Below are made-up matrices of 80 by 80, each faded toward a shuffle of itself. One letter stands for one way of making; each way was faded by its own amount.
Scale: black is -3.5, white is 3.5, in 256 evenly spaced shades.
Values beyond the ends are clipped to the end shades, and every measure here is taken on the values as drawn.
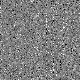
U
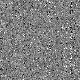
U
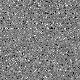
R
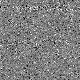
R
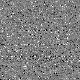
R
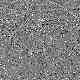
R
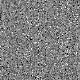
U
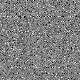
R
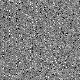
U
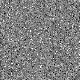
U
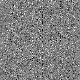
U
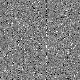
U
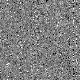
U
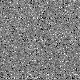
R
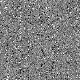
U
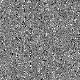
U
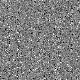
U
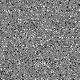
R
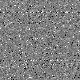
R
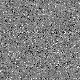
R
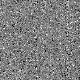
U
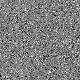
R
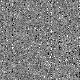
U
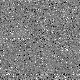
R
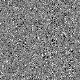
U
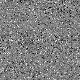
R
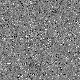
R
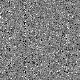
U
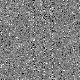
U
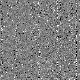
U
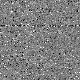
R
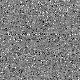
R
